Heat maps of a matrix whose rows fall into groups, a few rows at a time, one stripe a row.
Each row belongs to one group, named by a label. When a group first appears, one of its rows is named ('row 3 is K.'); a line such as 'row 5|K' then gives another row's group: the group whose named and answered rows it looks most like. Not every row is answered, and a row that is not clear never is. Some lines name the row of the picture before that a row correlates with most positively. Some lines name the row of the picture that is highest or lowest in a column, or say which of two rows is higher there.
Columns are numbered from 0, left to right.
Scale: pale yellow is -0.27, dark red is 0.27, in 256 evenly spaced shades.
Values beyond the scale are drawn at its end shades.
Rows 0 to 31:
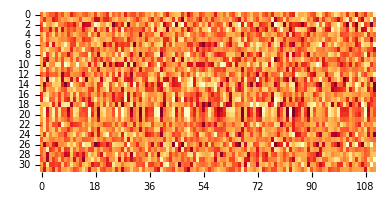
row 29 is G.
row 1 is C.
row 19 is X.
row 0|G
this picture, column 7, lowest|22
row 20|X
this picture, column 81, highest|2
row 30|C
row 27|C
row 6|G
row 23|X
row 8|X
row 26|C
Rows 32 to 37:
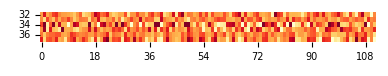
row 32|C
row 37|G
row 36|G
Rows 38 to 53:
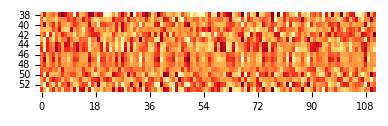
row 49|G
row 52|X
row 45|G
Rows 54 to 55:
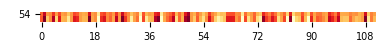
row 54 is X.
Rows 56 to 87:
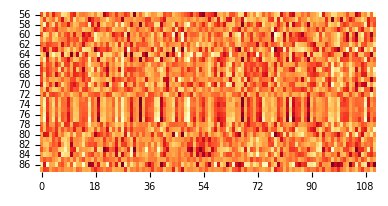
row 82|G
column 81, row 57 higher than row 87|Yes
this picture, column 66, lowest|60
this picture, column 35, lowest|83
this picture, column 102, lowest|63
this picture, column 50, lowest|64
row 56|G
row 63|C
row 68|G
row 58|X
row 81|G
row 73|X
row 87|C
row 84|G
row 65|X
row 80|C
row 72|C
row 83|G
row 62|G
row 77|X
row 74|X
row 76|X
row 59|C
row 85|G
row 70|G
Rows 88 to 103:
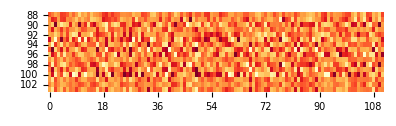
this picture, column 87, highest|98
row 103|X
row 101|X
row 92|G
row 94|X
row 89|C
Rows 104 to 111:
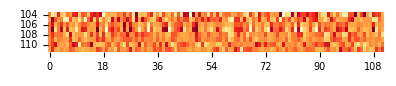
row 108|G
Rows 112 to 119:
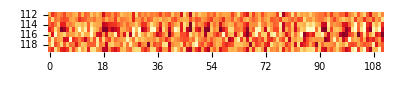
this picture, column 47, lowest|116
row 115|C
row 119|C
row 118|X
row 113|G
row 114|C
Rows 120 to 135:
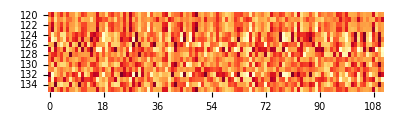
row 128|G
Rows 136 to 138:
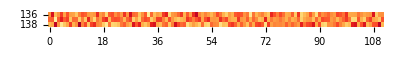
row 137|C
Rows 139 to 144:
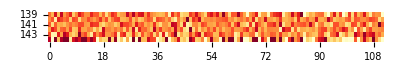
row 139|G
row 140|C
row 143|G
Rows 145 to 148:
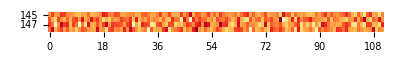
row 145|C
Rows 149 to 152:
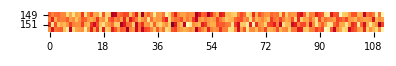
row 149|G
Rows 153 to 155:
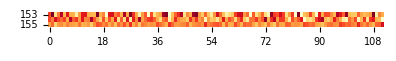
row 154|G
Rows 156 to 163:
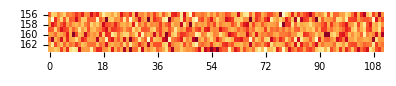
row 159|C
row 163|G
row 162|X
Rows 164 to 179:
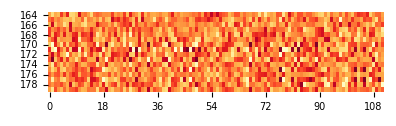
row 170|X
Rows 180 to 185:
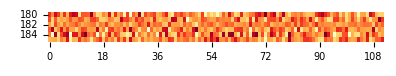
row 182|X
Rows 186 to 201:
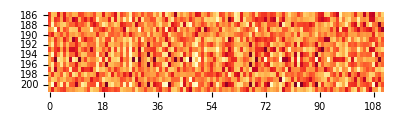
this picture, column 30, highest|195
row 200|X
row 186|G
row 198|G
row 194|X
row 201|C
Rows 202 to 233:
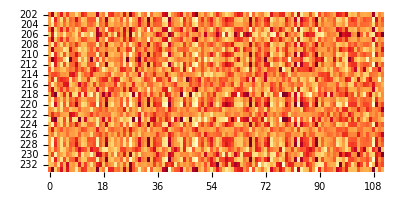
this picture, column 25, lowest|220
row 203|X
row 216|G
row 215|C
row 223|C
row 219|X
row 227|X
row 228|X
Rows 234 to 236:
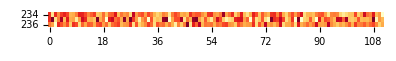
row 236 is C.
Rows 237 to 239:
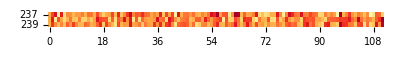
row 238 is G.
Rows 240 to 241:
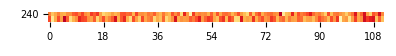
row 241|G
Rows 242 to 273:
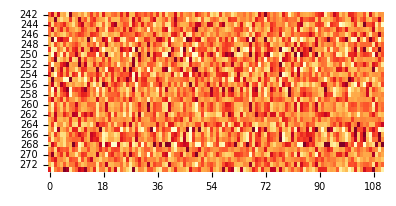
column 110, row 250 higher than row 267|No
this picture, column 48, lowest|250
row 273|G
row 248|X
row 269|C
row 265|C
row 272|X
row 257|G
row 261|X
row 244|G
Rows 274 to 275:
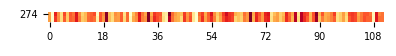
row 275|X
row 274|X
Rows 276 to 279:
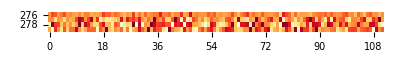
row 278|C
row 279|X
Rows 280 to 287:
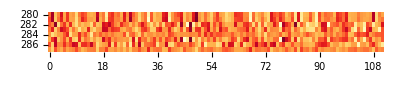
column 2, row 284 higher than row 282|No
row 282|C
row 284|G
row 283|C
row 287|X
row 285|C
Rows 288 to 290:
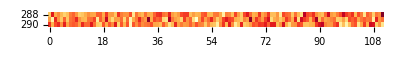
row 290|G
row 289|X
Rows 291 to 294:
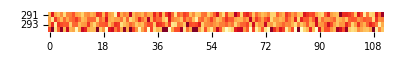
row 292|X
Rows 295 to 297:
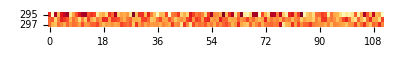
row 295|G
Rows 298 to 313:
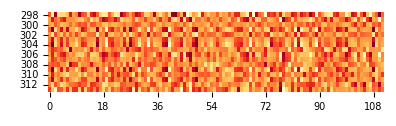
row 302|X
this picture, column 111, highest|310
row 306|C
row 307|C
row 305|G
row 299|C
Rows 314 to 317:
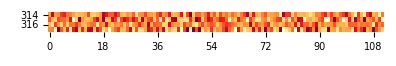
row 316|X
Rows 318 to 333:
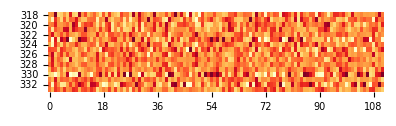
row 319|X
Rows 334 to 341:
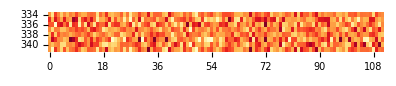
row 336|C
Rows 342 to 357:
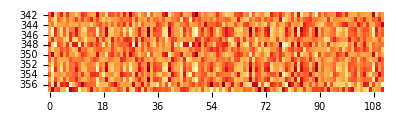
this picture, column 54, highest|356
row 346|X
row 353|X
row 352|X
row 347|G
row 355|X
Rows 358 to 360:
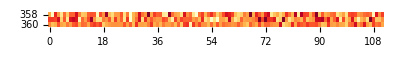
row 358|X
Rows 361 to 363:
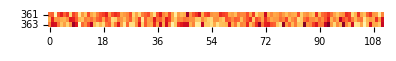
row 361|C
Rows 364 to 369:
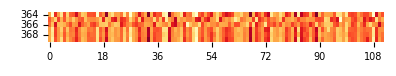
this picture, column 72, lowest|366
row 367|X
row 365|G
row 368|X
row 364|X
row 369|X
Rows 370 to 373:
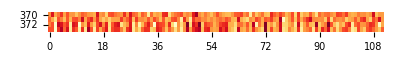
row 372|C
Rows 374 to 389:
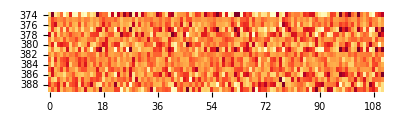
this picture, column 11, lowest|374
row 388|G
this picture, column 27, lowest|388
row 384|G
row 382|X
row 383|G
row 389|C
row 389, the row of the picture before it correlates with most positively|372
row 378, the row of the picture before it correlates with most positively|371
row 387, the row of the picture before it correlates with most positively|371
